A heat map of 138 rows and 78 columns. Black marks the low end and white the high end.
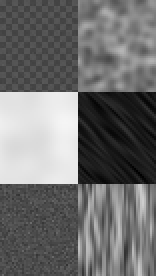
The table splits into 3 rows of 2 panels. Panel 1,1: low, checkered, faint in contrast. Panel 1,2: middling, blotchy. Panel 2,1: very high, smooth, faint in contrast. Panel 2,2: very low, slanting down to the right, faint in contrast. Panel 3,1: low, fine-grained, faint in contrast. Panel 3,2: middling, streaked downward, strong in contrast.
